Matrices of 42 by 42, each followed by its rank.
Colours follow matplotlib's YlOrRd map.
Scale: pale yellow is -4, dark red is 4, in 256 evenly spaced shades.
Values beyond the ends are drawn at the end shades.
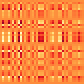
one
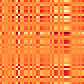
one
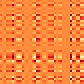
one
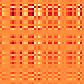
one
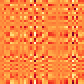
two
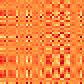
two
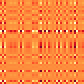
one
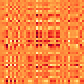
two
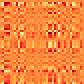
two
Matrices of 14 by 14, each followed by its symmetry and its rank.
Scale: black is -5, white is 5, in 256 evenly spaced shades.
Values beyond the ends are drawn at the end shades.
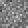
symmetric, full rank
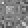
symmetric, rank three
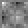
symmetric, rank two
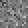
symmetric, full rank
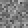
neither, full rank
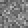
neither, full rank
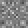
symmetric, rank three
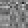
neither, rank two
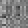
neither, rank two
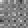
symmetric, rank two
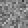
neither, full rank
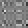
neither, rank two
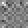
symmetric, rank two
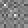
symmetric, rank three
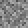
symmetric, full rank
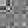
symmetric, rank two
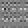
neither, rank two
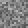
neither, full rank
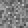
neither, full rank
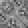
symmetric, full rank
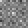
symmetric, rank three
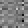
neither, rank two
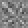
symmetric, rank three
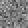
symmetric, full rank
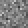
symmetric, full rank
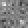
symmetric, rank two
